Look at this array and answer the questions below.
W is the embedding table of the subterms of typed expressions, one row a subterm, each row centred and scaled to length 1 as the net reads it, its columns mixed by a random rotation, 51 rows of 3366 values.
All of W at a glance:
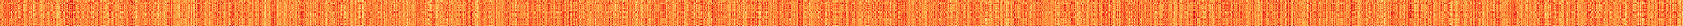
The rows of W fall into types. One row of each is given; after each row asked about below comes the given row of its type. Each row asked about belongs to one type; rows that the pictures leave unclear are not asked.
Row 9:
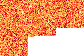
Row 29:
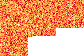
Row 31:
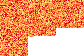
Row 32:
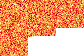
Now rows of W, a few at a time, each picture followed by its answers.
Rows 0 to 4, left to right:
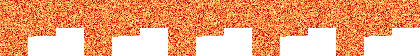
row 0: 29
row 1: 9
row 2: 31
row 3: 9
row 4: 31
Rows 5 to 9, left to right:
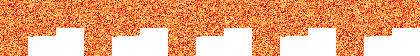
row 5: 31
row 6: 32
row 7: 32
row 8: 31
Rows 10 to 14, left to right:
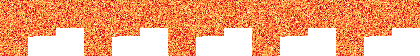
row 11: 29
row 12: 9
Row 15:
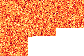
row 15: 29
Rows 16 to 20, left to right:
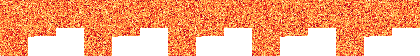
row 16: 9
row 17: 9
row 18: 29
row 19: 31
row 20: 31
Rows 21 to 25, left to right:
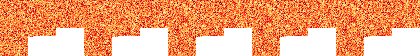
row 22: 9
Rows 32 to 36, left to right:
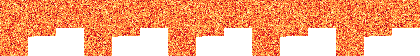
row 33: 9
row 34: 9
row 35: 9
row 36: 31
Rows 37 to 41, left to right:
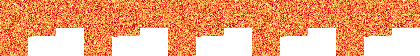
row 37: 32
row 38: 31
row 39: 31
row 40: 32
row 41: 31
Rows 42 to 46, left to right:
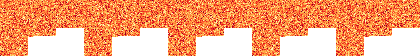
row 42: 32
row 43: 29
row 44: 9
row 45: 32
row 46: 31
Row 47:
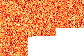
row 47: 29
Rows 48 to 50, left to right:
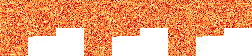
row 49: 29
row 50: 9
